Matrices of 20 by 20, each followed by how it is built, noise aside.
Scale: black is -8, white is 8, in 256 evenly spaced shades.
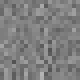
low rank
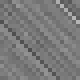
Toeplitz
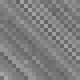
Toeplitz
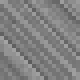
Toeplitz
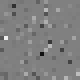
sparse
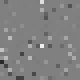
sparse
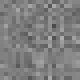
low rank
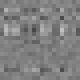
low rank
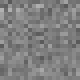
low rank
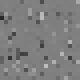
sparse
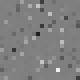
sparse
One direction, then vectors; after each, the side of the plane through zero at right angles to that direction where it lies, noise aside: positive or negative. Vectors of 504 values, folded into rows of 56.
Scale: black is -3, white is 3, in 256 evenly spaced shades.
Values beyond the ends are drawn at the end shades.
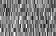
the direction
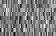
negative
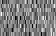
negative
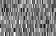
positive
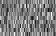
positive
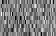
negative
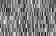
positive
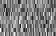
positive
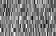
positive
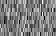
negative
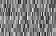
positive
